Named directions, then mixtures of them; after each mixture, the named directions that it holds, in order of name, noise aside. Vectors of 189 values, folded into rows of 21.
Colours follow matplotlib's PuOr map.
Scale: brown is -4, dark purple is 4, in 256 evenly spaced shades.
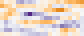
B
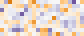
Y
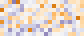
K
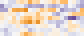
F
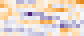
B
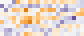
F, K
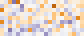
K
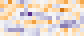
B, Y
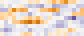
B, F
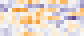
F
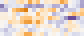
F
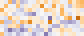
B, K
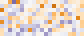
K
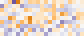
F, K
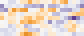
F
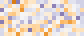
K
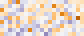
K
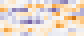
B, F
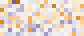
K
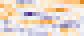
B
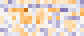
F, Y
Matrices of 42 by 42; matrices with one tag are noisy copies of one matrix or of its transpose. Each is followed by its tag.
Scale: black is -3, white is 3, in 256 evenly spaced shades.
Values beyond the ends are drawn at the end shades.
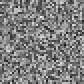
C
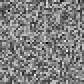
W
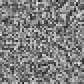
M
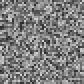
C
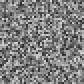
M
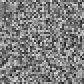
M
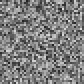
C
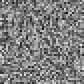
C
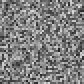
W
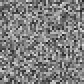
W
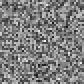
M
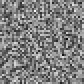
M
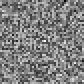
M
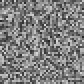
C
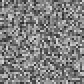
C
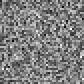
W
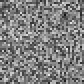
W
